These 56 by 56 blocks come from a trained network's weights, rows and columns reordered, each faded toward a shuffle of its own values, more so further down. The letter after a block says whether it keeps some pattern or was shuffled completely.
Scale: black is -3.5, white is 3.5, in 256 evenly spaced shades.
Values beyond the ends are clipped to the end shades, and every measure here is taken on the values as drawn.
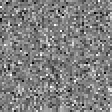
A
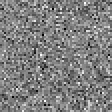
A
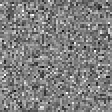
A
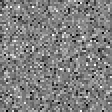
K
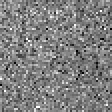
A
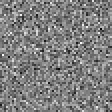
A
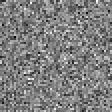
A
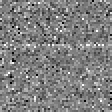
A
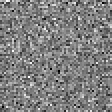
A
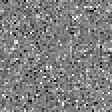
K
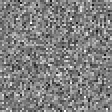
K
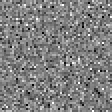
K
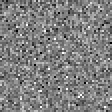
K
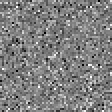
K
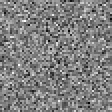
K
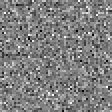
K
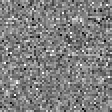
A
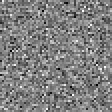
A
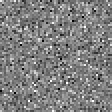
K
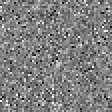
K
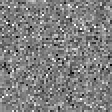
K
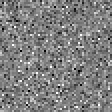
K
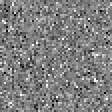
K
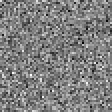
K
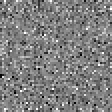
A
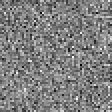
K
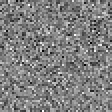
A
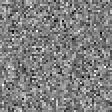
A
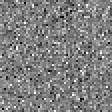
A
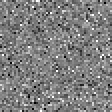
K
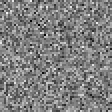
A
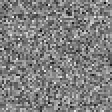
K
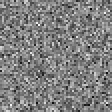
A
